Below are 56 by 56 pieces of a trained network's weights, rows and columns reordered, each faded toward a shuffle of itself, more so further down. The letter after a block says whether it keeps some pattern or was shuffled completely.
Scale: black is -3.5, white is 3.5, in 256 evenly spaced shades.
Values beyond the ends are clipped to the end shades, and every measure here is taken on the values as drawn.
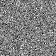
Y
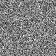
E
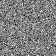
Y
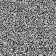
E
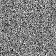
Y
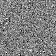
Y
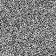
Y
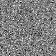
E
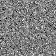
Y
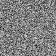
Y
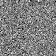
E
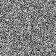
Y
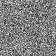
Y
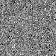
E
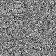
E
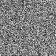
E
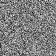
Y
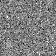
Y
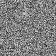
E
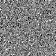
E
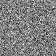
E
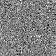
E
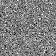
E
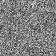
E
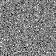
E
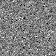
E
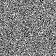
Y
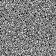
Y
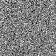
E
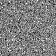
E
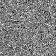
E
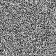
Y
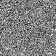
Y
